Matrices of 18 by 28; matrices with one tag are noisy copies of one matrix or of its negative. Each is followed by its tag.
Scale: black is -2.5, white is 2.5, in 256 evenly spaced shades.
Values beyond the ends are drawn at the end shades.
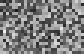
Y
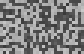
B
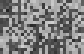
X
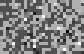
Y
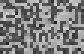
B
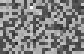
Y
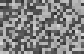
Y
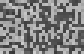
B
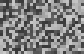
Y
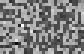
B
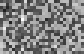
Y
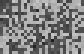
X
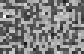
B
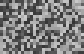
Y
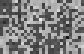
X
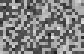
Y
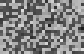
Y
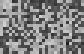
X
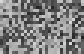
X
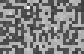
B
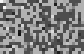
B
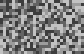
Y
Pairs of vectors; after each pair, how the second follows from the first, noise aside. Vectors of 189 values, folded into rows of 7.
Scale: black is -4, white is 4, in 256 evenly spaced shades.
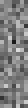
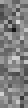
shuffled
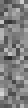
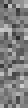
shuffled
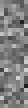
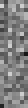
shuffled
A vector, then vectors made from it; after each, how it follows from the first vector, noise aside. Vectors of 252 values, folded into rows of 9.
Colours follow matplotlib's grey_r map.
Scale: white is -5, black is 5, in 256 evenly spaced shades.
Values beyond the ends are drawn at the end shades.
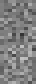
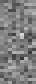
sign-scrambled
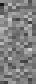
wrapped around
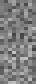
copied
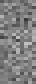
wrapped around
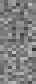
copied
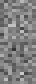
reversed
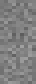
shrunk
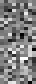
scaled up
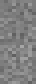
shrunk
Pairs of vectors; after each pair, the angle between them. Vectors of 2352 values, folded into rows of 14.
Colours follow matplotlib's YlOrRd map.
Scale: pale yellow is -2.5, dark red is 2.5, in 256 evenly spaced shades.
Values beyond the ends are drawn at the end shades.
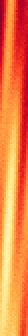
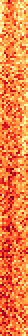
partly opposed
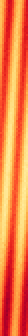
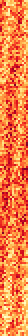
partly opposed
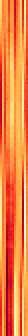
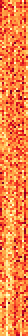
partly opposed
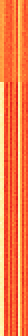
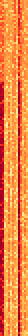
nearly opposite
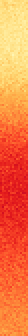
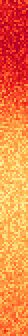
nearly opposite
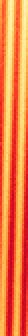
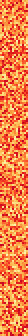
orthogonal
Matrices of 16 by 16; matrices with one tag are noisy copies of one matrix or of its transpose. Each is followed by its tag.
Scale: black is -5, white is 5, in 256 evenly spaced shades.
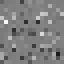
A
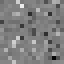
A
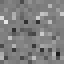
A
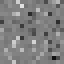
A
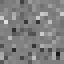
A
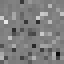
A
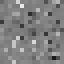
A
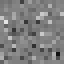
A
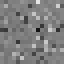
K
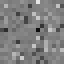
K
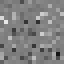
A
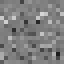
A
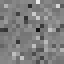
K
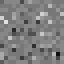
A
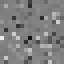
K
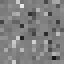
A
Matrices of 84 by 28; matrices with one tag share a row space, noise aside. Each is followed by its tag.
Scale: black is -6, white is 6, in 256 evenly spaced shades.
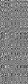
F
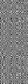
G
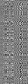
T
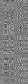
T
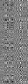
T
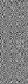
G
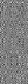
G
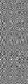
G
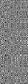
F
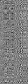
T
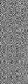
G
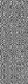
G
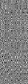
F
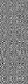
G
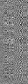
T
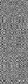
G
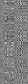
T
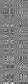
T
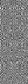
G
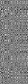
F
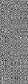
F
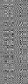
T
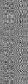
T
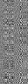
T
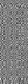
G
